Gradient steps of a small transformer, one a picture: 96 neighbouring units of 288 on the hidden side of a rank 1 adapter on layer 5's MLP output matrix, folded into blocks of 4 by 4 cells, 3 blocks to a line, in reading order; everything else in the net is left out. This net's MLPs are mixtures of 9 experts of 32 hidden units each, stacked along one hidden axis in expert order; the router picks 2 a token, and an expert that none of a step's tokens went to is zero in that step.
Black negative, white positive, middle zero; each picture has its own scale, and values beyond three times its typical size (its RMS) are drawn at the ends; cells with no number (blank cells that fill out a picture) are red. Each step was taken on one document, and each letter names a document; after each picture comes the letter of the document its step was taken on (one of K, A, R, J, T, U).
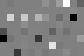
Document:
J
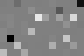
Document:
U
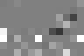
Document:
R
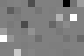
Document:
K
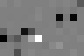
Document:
J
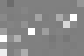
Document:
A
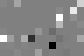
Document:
R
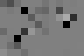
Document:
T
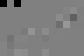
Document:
T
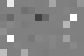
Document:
U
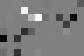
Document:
J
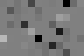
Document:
K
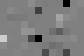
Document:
K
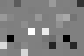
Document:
U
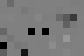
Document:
A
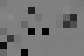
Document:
A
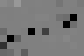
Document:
A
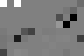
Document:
T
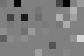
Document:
J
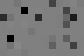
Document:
U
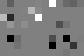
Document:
U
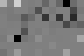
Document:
J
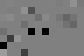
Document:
A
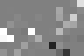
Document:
K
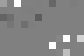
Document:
U
